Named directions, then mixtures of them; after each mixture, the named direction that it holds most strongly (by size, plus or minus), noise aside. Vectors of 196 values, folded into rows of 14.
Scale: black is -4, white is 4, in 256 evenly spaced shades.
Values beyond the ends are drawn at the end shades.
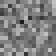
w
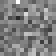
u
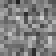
u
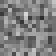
w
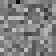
u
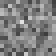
w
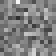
u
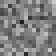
w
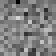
u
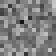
w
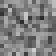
w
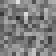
u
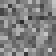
w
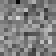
u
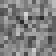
w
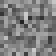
w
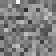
u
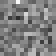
u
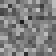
w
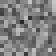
w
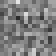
u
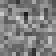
u
